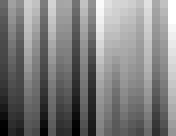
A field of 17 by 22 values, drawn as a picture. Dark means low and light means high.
Neither half mirrors the other. The ninth with the lowest average is the bottom left. The top right is the ninth with the highest average. There is an overall slope up to the top right. Streaks run downward.
